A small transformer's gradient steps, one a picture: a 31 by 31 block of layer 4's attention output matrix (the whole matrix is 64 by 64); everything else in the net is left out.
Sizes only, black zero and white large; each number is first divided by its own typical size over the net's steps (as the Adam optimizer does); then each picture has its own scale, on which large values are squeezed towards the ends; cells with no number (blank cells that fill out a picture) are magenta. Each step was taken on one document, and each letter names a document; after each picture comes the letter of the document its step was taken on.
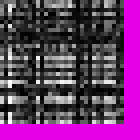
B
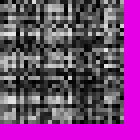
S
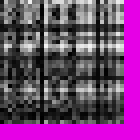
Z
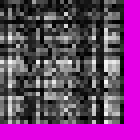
B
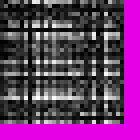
B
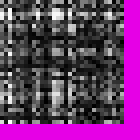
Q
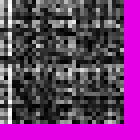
Q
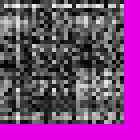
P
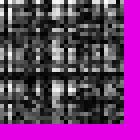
Q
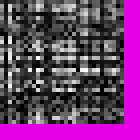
Q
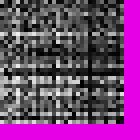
P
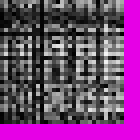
Z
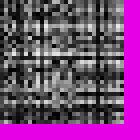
Z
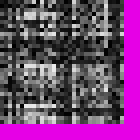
S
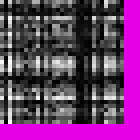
Q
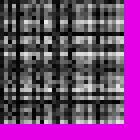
Z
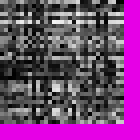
Z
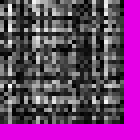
B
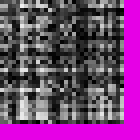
S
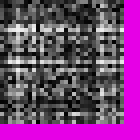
P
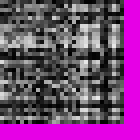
P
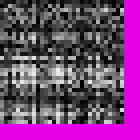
S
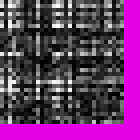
Q
